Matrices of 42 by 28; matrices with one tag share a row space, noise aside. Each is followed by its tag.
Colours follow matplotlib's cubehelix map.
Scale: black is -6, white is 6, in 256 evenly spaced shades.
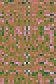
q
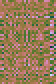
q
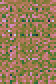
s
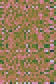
q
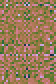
q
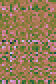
s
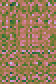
s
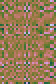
q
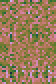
s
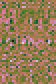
s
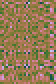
q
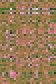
s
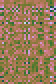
q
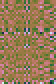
q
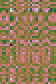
s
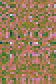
s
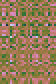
s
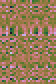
s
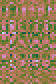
s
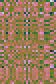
q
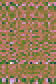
s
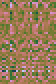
s
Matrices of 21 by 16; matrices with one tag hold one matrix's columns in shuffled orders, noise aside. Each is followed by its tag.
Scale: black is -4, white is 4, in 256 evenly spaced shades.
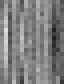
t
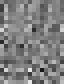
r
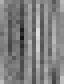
t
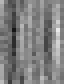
t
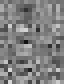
r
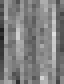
t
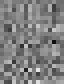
r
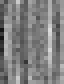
t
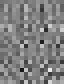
r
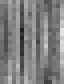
t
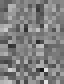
r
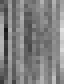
t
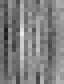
t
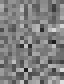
r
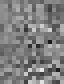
r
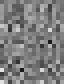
r
